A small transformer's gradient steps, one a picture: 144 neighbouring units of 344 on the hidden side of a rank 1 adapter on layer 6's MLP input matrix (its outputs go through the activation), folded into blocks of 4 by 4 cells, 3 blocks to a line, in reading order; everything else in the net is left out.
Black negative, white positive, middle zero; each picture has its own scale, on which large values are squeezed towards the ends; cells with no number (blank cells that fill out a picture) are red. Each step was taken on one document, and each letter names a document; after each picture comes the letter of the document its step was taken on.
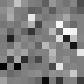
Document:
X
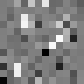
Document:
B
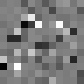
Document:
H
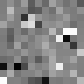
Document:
X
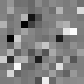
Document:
X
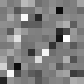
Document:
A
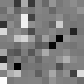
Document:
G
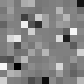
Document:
X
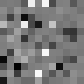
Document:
B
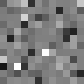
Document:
A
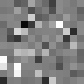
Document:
H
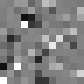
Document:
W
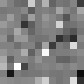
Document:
A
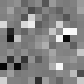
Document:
X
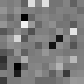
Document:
G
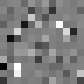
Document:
H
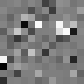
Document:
H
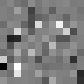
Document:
H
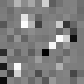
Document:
G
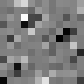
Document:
X
